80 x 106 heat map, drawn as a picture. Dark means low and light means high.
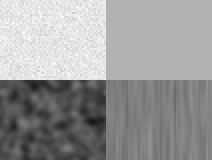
It is made of 2 by 2 panels. Panel 1,1: very high, fine-grained, faint in contrast. Panel 1,2: high, flat. Panel 2,1: low, blotchy. Panel 2,2: middling, streaked downward, faint in contrast.
